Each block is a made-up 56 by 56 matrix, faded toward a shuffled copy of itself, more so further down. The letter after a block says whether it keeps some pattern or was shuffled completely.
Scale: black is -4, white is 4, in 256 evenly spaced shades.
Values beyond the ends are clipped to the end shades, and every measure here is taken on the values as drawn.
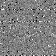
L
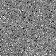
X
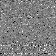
L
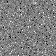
X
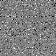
L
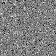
X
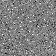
X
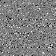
L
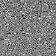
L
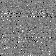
L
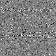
L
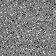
X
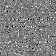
L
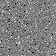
X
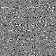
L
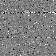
L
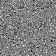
X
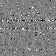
L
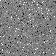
X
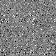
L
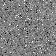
X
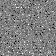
X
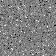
X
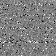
L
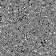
X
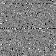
L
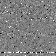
L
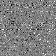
L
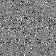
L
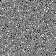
X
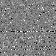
L
